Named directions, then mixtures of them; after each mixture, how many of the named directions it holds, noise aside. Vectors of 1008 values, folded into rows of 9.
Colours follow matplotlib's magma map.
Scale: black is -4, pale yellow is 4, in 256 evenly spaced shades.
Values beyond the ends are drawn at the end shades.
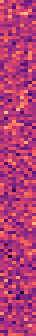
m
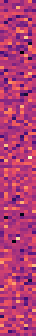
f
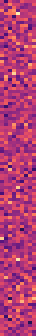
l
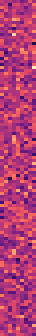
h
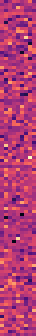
one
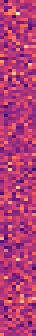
one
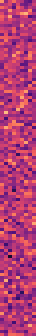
one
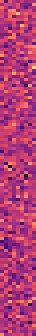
three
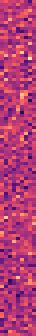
two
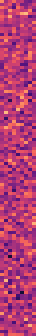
one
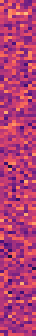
two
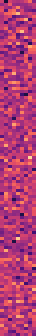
two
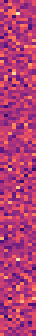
one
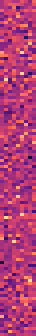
two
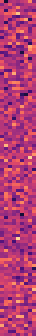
two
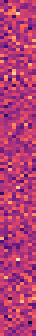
one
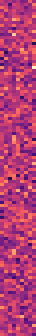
one
